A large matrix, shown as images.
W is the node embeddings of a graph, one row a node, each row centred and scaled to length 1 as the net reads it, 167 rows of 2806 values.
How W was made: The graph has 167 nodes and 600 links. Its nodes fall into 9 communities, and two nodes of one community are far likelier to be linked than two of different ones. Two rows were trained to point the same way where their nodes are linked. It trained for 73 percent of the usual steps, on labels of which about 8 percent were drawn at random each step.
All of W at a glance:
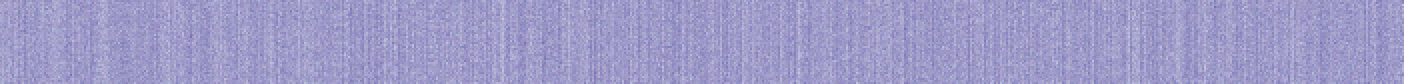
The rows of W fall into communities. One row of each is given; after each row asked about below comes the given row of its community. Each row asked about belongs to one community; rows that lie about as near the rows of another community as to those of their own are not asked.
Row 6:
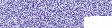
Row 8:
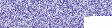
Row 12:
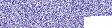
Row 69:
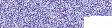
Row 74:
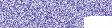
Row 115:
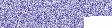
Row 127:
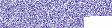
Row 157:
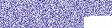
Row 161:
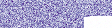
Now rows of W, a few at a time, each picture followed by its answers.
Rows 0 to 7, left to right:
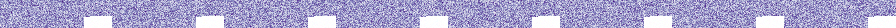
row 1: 69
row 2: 12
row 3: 115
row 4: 8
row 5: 12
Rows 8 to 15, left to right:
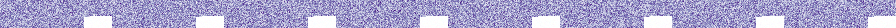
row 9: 157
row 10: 157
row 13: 161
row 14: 115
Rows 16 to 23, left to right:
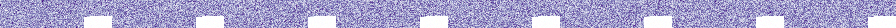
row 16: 157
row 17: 127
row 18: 157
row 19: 157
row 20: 6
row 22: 6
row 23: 161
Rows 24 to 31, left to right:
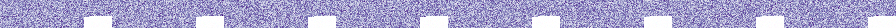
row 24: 161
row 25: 6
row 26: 8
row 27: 6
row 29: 8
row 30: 157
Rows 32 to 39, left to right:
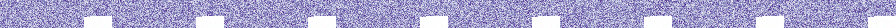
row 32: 74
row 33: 127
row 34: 74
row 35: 115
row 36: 161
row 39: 6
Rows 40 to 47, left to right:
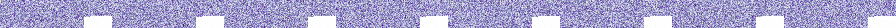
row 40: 69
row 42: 69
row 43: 115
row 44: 6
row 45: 127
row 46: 157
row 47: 115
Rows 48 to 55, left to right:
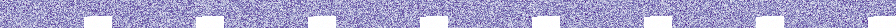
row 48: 74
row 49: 127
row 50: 8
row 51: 8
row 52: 161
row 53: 12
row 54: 74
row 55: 161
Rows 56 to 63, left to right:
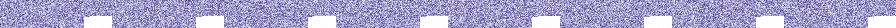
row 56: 161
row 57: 6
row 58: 157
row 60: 127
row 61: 127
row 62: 157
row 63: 8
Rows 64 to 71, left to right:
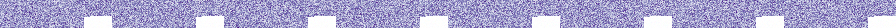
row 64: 6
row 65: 161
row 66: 74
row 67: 69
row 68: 161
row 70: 6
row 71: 12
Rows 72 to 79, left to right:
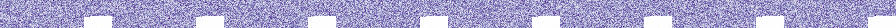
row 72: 12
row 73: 74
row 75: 161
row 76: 8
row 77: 157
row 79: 6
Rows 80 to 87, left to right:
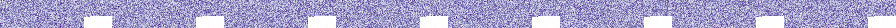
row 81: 74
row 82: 69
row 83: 115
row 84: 8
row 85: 8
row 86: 74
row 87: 6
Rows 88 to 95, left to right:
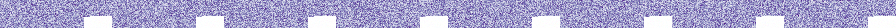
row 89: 161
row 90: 12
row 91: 8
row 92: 115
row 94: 69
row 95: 69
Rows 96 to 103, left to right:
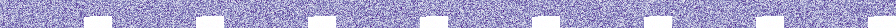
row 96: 127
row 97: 157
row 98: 157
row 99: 127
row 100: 74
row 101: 161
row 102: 6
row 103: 12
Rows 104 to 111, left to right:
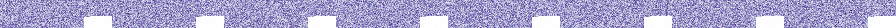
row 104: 127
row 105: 157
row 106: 6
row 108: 8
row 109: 8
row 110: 6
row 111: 127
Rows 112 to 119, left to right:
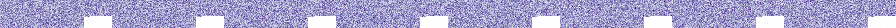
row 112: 69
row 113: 69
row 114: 6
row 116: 74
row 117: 12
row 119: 69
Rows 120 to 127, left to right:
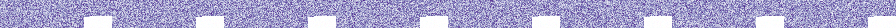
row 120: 161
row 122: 12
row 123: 12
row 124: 6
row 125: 115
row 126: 8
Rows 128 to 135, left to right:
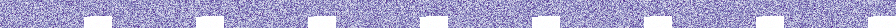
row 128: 74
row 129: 8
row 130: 8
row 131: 6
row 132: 12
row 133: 8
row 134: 157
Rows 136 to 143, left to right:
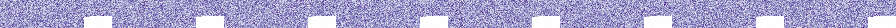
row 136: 161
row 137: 157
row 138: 74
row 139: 69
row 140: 74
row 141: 115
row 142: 157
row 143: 161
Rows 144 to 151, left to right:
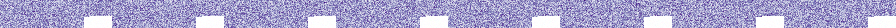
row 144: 69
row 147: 127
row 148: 69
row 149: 127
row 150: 12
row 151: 8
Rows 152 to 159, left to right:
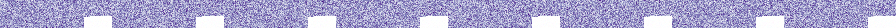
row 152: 8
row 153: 12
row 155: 74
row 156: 6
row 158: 12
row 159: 74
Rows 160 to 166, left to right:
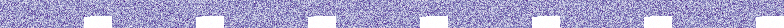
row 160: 74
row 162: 74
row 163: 6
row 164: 161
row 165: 6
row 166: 74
